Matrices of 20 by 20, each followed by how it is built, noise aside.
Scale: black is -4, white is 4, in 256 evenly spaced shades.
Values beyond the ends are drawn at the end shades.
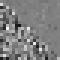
lower triangular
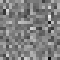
low rank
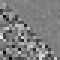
lower triangular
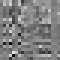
low rank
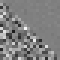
lower triangular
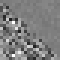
lower triangular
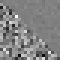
lower triangular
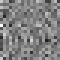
low rank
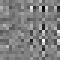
low rank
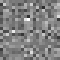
low rank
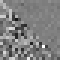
lower triangular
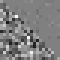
lower triangular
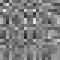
low rank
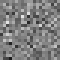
low rank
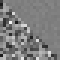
lower triangular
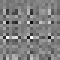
low rank
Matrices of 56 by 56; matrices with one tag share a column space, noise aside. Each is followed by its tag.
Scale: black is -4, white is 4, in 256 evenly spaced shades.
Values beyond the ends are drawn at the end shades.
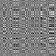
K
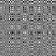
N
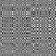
K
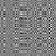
K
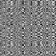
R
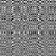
N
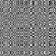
R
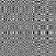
N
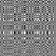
N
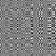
K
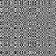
R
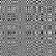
N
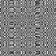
R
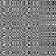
R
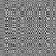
K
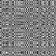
R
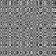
R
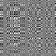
K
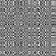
R
